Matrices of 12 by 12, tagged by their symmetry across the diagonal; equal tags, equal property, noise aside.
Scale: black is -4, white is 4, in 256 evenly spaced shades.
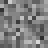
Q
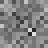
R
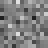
Q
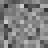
R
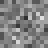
R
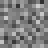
Q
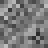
R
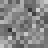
R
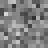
Q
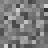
R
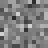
Q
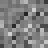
R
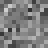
R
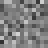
Q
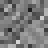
R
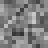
Q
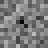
R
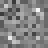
R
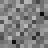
R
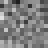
Q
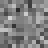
Q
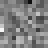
Q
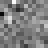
Q
